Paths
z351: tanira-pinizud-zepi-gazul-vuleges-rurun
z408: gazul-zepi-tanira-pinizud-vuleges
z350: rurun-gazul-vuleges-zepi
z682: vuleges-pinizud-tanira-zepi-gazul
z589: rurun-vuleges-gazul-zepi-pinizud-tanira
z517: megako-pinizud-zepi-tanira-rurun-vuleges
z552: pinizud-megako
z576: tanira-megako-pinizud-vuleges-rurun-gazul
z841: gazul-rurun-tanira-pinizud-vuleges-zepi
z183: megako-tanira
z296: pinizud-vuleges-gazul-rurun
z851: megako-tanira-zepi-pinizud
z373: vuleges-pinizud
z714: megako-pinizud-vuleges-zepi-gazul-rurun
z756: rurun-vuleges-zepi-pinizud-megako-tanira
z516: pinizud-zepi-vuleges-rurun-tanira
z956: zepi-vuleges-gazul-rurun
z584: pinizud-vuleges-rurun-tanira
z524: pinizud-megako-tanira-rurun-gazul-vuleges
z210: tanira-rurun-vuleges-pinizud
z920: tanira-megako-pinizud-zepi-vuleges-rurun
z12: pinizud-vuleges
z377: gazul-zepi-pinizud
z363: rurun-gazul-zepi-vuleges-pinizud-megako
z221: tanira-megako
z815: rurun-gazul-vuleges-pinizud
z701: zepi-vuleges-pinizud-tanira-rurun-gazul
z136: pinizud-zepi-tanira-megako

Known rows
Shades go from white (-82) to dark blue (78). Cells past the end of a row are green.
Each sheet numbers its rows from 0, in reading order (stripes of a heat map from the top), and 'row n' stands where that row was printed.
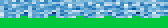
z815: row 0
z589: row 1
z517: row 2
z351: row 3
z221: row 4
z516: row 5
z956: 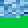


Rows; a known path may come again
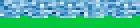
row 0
z408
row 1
z221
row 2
z576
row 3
z296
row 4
z851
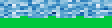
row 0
z136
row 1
z956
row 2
z363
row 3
z517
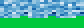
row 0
z701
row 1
z350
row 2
z920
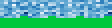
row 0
z210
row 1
z351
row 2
z584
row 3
z589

